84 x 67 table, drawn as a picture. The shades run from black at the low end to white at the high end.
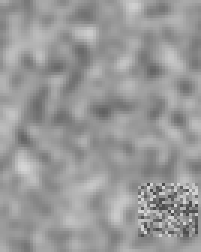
Roughest part: bottom right. Slope: none. Stripes: none. Mirror symmetry: none. Odd patch: rougher, in the bottom right. Grain: blotchy.
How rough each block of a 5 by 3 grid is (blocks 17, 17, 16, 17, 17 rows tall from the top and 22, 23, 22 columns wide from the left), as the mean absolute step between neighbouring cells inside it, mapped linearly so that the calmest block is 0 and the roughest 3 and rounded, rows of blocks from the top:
0 0 0
0 0 0
0 0 0
0 0 2
0 0 3
